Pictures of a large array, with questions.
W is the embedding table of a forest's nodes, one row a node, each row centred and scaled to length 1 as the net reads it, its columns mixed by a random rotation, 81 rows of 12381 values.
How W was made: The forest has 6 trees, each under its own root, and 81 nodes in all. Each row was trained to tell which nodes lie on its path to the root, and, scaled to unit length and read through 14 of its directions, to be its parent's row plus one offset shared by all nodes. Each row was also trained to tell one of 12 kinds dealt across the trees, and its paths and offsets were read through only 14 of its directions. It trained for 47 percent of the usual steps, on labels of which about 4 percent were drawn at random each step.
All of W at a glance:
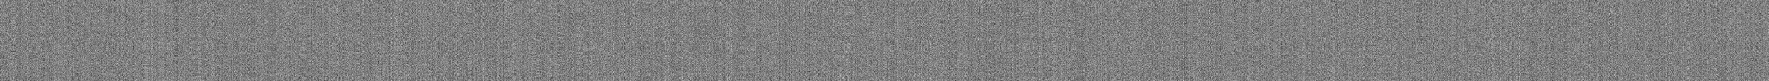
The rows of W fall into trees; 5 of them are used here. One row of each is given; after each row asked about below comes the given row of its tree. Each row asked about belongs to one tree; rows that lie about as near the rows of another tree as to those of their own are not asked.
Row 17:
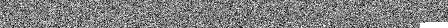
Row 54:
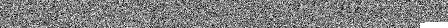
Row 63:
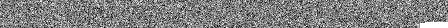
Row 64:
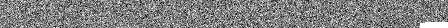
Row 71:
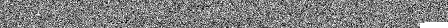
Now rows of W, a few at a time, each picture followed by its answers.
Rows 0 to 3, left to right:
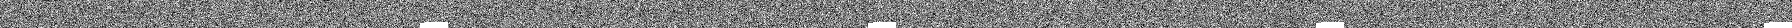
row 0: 63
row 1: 63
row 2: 64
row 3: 64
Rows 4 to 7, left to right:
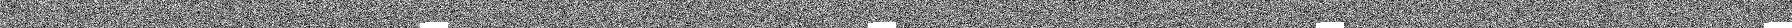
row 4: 17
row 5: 17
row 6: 71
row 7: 63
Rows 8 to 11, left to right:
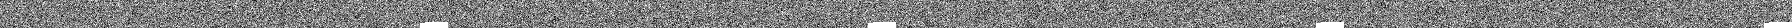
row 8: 63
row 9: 17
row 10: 63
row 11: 63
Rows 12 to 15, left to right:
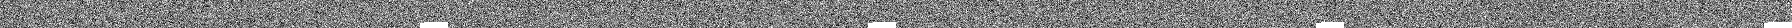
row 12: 71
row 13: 64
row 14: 64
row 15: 54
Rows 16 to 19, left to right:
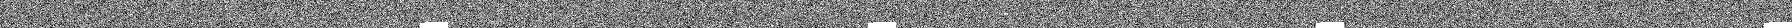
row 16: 63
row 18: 64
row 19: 63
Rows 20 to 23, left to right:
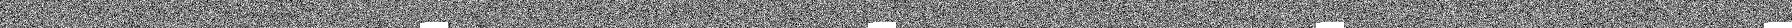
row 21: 63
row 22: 63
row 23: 64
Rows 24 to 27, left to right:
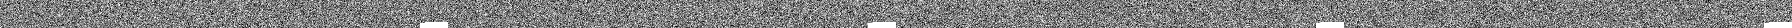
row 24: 64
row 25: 71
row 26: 54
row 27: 63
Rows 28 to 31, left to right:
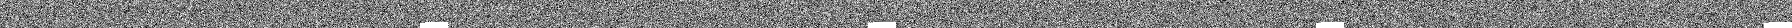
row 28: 63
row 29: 71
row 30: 63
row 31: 71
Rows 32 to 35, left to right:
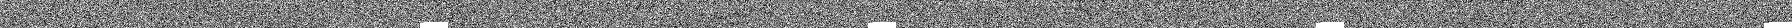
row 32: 54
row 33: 71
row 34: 63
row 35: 71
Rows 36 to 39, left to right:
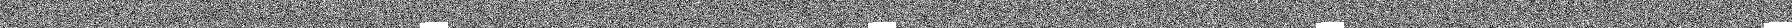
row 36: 17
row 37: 54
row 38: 63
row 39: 63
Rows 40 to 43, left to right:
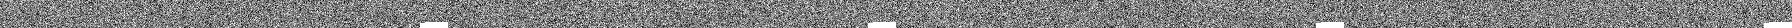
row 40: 64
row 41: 17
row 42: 17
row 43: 71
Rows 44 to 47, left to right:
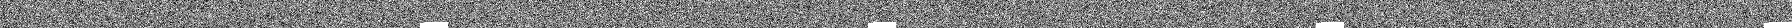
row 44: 71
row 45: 64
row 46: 71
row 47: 71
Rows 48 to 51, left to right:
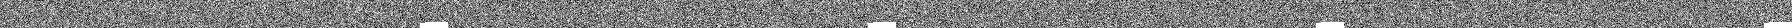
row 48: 71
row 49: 71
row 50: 63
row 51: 64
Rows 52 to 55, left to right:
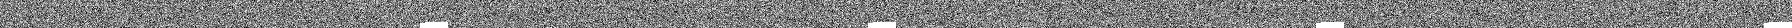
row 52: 63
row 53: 63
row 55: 71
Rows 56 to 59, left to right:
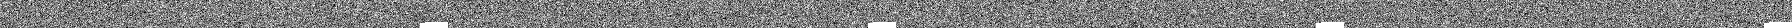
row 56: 71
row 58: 17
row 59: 64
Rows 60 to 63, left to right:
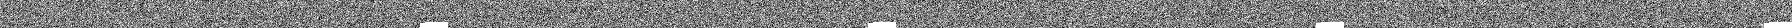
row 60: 64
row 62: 71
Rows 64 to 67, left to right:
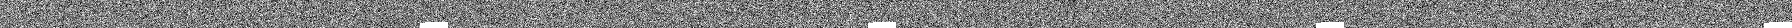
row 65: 54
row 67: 64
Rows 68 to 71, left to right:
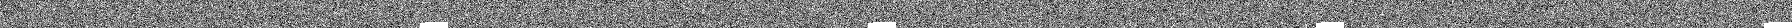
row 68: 17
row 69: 17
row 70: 64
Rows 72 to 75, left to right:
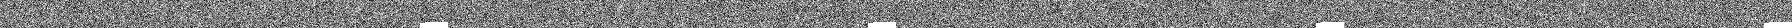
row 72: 71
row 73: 64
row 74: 64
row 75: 64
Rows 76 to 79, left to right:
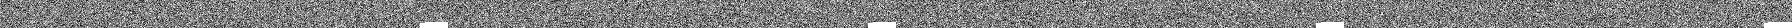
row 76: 17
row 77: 71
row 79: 71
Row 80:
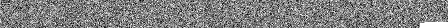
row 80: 17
